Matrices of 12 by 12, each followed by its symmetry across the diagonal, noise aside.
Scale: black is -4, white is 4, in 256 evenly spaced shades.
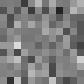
neither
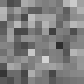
antisymmetric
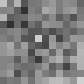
symmetric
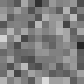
antisymmetric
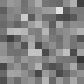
neither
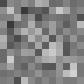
symmetric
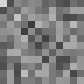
symmetric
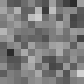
neither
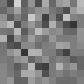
neither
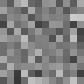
antisymmetric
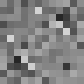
symmetric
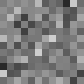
symmetric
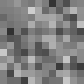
antisymmetric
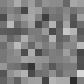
antisymmetric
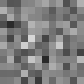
neither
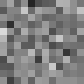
antisymmetric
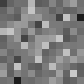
symmetric
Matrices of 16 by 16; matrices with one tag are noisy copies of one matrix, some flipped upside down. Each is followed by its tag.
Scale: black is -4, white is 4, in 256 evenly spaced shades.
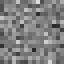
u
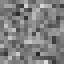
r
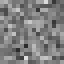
r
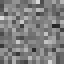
u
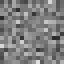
u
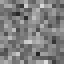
r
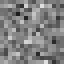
r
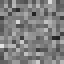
u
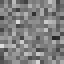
u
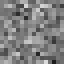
r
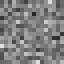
u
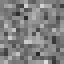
r
